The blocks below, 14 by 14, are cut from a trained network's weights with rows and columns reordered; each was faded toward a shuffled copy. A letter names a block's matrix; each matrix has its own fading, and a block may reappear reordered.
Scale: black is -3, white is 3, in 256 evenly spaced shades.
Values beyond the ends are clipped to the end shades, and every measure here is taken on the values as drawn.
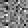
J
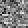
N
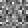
J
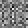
J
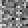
N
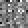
N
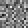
J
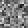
J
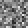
J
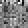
N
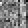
N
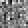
N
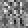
J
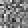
J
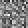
J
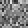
J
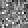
N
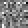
N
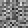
J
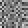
J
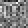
J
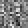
J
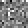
N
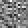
J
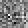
N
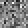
N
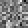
J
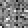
N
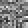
J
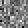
J
